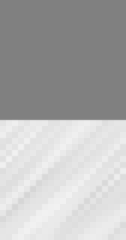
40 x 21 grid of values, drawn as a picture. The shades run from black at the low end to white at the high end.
It is made of 2 by 1 panels. Panel 1,1: middling, flat. Panel 2,1: very high, slanting up to the right, faint in contrast.
